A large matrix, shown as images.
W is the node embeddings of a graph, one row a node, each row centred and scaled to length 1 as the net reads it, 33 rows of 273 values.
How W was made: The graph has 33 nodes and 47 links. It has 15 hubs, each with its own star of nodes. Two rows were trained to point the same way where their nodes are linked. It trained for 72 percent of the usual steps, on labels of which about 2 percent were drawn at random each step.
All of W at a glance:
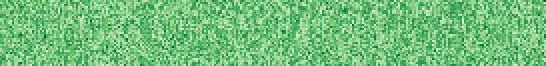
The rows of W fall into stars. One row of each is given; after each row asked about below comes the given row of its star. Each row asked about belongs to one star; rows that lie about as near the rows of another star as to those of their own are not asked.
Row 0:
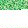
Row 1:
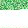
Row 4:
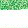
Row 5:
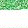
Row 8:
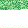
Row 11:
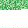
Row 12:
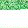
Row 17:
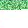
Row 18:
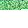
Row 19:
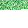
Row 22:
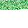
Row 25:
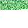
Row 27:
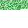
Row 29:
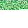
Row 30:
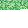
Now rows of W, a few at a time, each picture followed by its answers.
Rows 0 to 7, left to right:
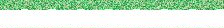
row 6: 5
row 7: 29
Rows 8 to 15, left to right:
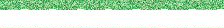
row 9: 25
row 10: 11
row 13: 25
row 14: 12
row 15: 19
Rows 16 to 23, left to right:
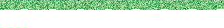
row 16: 19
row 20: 22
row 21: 27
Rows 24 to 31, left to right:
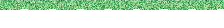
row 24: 1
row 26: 30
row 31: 17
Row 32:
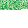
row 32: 4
